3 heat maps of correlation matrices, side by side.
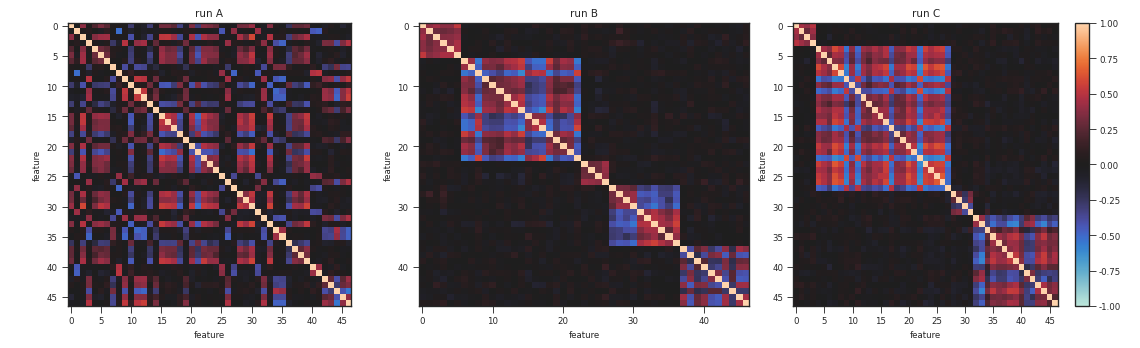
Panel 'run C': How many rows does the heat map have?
47
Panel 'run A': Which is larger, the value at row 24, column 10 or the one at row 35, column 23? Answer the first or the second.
the second
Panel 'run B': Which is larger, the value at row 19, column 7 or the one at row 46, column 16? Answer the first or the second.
the first
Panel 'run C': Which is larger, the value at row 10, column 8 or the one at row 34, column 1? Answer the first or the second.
the first
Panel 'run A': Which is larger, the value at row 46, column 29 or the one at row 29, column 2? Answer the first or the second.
the second
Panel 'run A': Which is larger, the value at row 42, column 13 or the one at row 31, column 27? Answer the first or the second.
the second
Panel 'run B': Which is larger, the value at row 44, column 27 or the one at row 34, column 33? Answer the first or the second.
the second
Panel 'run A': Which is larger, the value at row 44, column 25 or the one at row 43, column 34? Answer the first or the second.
the first
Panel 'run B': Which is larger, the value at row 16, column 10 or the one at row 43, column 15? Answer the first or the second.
the second
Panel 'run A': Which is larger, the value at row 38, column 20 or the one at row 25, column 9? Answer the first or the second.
the first
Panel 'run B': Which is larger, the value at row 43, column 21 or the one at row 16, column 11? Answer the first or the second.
the first
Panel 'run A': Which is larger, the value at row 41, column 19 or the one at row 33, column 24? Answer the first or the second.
the second
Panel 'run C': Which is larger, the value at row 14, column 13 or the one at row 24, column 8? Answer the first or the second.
the second
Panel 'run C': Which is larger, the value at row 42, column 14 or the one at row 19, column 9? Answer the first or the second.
the first
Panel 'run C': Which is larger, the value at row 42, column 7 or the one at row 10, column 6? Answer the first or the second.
the second
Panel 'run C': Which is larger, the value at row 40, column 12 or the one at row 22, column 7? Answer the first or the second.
the first
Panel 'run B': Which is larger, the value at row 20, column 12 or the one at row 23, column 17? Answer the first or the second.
the first
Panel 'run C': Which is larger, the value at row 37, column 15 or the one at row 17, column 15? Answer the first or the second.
the first
